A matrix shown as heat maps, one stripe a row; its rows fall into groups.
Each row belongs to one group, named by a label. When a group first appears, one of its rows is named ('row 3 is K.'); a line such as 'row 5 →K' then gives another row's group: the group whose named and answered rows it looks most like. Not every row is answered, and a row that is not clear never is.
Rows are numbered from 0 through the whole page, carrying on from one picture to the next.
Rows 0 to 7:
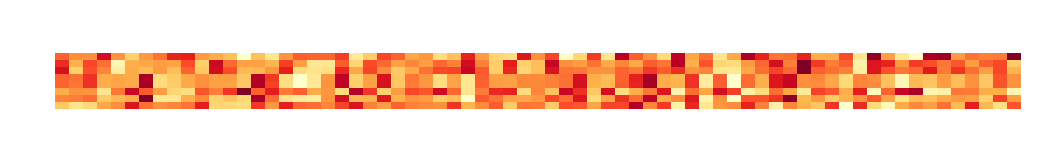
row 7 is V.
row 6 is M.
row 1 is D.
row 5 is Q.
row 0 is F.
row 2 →D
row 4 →M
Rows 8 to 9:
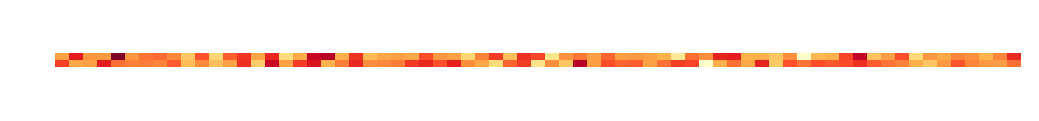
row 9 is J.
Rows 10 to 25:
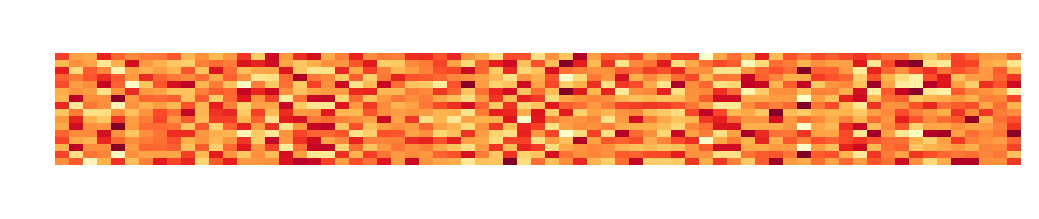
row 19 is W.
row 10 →J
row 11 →Q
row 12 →D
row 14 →F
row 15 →Q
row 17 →D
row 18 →W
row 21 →F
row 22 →J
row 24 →D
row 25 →W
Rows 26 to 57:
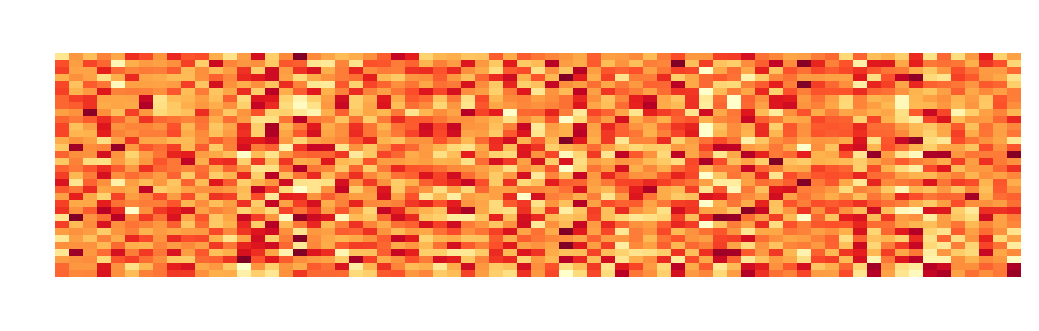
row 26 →V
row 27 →D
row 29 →Q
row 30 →D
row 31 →J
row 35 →F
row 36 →J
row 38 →Q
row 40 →F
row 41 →W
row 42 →F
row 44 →D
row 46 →W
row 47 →J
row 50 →J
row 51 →Q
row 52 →V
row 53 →Q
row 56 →F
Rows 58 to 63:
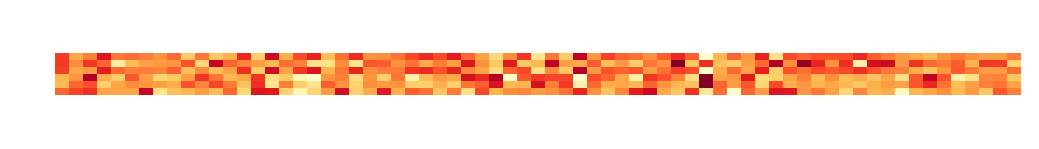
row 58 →J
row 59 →D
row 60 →J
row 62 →W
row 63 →M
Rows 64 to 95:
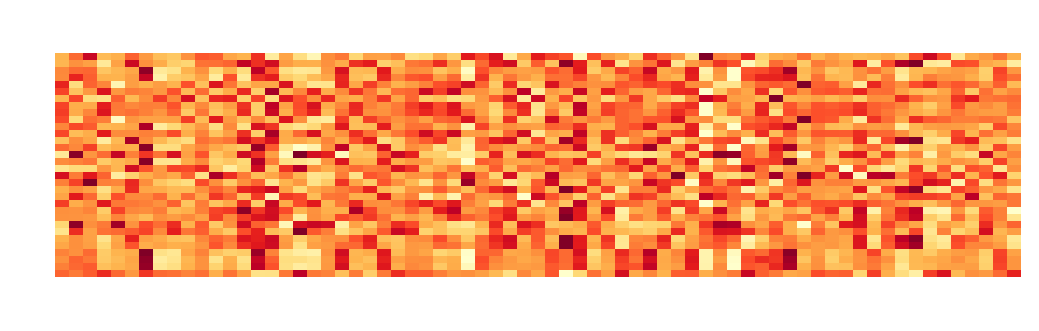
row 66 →M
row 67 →M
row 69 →J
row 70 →W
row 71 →J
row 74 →M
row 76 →Q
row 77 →M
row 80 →V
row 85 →J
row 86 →Q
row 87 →Q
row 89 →V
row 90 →Q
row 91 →Q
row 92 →M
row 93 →M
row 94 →M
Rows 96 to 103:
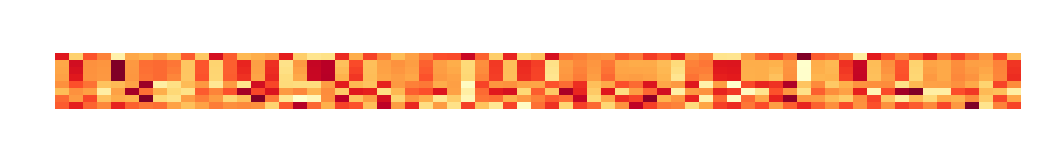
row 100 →M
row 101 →Q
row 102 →M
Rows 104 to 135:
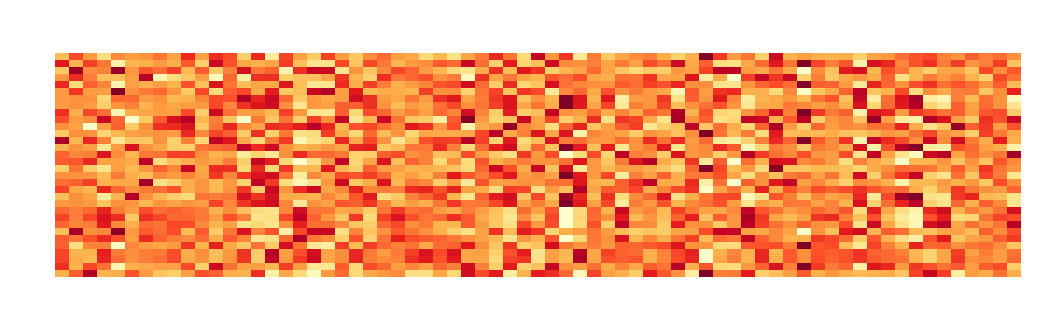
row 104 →W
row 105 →D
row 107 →M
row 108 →D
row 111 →Q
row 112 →D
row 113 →F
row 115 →W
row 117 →Q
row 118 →F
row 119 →M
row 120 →W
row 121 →Q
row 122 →M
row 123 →J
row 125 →Q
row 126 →F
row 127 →F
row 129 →V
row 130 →F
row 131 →D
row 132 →J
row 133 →J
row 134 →D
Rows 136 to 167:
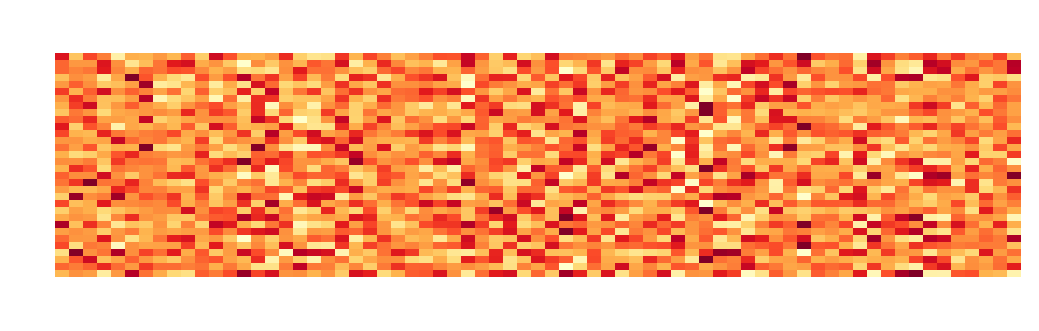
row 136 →D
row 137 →F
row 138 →F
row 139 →Q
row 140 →M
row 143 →W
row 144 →W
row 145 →M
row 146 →D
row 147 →J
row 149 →M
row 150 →V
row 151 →Q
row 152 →W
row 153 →F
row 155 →V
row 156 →V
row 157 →J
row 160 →D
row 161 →Q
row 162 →F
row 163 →D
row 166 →F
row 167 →Q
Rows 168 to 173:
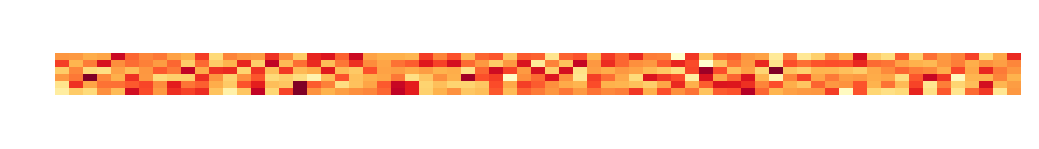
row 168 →V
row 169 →J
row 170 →W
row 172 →V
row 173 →V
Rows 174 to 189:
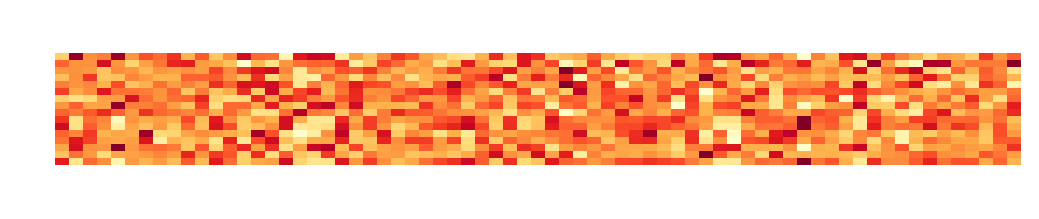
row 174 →V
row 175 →F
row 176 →Q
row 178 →Q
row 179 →J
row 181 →V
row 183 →D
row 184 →D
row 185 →M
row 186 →M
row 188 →W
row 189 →D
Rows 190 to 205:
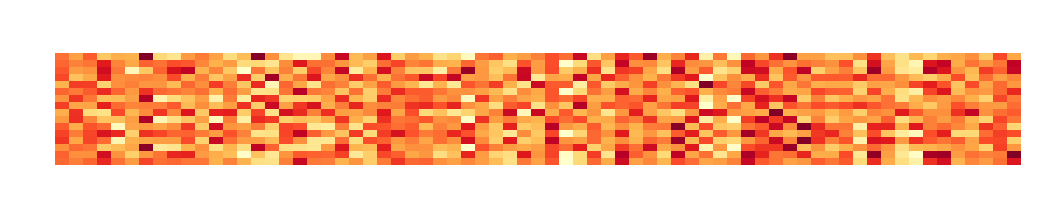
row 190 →M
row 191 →F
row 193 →J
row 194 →W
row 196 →M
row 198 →W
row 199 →M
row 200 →D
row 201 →F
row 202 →D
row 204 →F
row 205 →F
